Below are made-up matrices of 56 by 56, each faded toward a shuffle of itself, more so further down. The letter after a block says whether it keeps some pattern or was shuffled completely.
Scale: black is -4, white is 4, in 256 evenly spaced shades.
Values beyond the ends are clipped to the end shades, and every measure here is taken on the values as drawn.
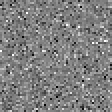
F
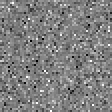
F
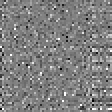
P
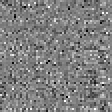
P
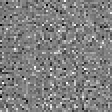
P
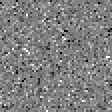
F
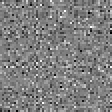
P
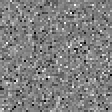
F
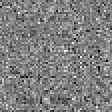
P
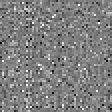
P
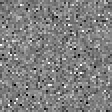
F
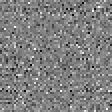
P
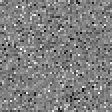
F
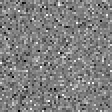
F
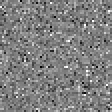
F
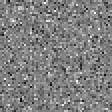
F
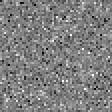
F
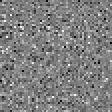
P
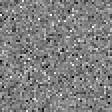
F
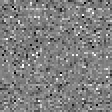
P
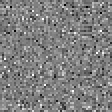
P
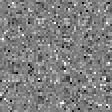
P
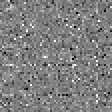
P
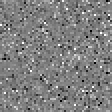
F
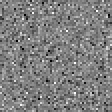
F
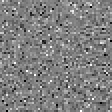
P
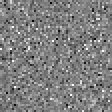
F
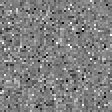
P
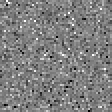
F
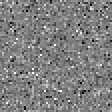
F
